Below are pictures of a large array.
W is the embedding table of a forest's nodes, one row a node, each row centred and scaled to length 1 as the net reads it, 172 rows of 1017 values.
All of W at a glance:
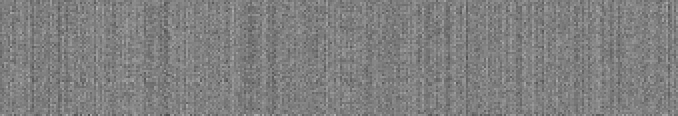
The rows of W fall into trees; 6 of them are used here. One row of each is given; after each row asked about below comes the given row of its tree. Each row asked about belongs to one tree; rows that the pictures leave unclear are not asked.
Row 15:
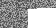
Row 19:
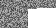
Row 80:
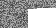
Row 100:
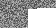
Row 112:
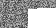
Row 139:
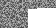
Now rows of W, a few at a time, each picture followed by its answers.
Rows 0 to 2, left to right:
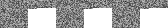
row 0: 80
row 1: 15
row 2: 19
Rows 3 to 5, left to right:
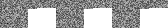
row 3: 100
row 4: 15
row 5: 100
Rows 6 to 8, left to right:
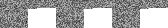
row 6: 100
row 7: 15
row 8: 19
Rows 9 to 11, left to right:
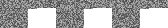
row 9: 139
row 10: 15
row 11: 139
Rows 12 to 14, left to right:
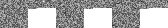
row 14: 15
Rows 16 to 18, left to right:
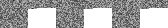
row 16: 139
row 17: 15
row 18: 139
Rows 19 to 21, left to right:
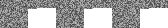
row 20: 139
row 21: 19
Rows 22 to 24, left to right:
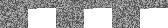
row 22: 19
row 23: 15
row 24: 19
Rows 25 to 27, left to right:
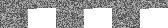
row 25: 80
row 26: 15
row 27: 139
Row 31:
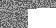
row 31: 15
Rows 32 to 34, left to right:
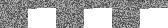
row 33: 15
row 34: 15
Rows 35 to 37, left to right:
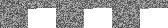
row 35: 80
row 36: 100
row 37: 19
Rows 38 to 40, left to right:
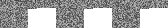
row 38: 15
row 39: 139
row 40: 112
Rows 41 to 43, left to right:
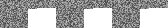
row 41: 112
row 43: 15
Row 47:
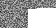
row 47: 100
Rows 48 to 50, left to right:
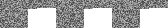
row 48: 100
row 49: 15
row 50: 100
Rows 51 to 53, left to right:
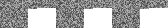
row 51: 139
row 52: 139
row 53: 15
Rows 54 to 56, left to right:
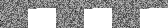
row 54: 19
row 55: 139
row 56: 139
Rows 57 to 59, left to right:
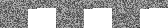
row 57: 100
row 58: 80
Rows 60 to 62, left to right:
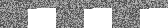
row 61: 139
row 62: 80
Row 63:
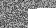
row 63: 112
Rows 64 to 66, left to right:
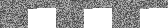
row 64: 80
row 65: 15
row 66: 139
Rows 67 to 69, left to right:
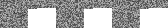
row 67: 80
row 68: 139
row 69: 15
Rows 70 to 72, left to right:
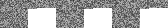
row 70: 15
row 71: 100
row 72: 139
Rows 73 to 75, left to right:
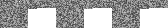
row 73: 80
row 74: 19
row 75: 80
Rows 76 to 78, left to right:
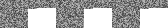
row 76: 139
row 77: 139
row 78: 19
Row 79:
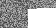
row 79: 15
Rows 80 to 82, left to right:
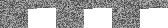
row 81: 15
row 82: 80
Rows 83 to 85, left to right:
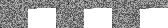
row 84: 139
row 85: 80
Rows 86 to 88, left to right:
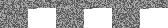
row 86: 139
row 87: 15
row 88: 139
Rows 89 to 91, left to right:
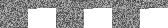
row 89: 19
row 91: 15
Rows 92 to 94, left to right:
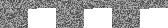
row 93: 80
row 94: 100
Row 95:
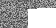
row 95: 15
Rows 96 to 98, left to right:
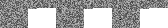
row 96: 19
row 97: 80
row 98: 139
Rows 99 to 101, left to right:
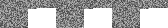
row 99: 19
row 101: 19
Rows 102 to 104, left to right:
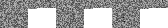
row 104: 19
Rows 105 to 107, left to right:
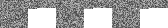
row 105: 112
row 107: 19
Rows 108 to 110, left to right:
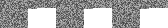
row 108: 139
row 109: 15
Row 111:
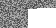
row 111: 100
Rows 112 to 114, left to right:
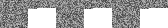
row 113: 139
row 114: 19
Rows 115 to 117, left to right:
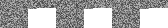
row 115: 19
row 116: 15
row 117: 15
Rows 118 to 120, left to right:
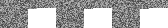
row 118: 15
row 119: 112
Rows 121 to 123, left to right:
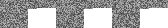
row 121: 15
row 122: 15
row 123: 139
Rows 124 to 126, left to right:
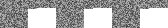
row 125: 139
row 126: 139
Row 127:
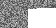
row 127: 19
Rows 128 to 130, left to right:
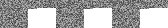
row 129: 80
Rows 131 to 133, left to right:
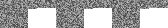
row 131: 139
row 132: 19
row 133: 139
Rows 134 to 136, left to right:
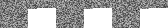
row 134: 80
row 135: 15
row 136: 19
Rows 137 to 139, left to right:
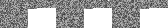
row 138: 139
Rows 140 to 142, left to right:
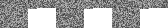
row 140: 19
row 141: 139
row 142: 19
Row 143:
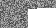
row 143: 80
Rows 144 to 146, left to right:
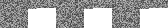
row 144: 19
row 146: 100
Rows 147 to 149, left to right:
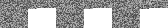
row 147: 19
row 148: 15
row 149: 80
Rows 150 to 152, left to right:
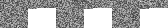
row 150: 19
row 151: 15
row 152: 80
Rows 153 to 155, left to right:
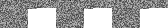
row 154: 112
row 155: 139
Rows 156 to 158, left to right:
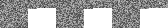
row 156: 19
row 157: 80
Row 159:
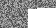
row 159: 139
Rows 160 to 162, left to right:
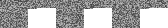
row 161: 80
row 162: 139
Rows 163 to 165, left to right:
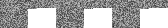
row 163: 15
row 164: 112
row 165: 19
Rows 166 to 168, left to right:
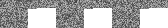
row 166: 15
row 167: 139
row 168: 15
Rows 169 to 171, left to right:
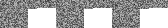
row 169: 139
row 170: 19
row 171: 100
